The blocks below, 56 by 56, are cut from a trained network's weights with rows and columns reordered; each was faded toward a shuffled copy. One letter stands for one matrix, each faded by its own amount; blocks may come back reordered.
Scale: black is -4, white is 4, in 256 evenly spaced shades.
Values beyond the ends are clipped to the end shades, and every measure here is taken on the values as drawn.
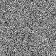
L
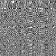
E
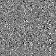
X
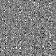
X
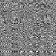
E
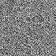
L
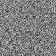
L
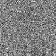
L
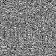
L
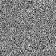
L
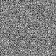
L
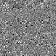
X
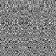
E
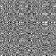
E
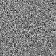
L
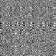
E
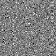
X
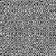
E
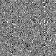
X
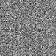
L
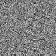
L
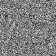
L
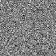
L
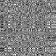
E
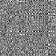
E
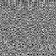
E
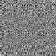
E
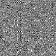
X
